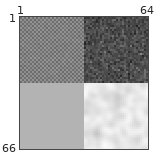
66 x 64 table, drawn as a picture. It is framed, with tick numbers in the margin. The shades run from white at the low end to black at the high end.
The table splits into 2 rows of 2 panels. Panel 1,1: middling, checkered. Panel 1,2: high, fine-grained. Panel 2,1: low, flat. Panel 2,2: very low, blotchy, faint in contrast.
